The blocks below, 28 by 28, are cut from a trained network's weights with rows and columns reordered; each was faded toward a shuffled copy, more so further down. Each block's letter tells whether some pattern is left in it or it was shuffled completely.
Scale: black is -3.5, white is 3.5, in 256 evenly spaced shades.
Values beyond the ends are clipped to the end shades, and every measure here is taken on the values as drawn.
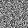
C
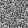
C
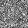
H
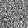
C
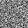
C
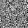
C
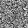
C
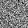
H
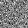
C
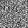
C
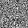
C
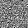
H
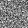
H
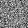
H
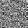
C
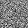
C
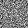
H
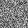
H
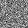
H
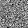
H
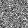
H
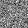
H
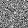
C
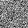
H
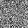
C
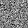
H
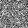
H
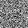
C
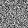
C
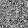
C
